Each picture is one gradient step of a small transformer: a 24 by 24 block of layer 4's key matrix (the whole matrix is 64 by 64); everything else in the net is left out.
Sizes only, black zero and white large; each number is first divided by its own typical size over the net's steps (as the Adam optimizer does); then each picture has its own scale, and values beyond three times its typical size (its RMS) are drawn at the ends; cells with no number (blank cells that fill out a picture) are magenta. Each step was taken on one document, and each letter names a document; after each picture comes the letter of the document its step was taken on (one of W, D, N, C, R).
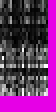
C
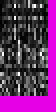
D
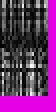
C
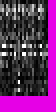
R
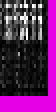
D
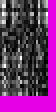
C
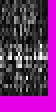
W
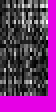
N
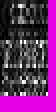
W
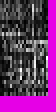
N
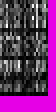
R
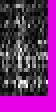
W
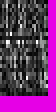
W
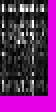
R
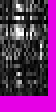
D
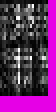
D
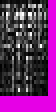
D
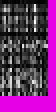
N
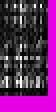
W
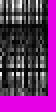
C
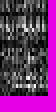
N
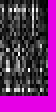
R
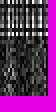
N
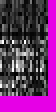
C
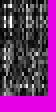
C
